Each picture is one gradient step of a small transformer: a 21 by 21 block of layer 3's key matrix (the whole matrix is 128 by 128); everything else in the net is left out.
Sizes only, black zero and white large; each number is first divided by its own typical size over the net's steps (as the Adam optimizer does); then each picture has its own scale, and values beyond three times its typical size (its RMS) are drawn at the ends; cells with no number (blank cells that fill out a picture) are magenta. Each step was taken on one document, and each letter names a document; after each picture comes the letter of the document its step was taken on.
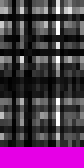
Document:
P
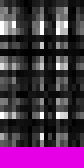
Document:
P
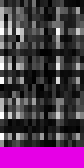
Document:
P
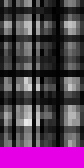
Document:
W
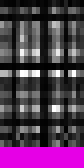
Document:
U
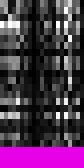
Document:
P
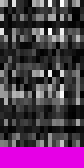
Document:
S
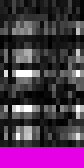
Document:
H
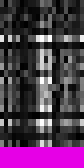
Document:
S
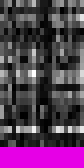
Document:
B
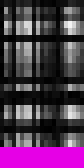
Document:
W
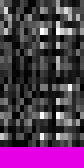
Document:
P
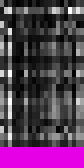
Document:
B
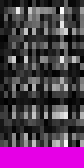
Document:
W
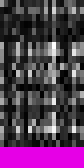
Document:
B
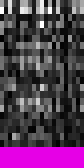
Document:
B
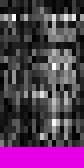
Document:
S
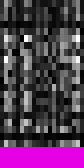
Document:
S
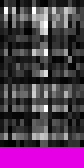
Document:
H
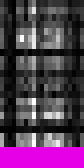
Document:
W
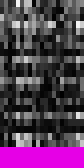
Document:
W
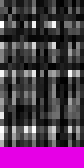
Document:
U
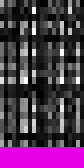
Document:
H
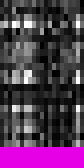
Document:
H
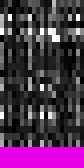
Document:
P
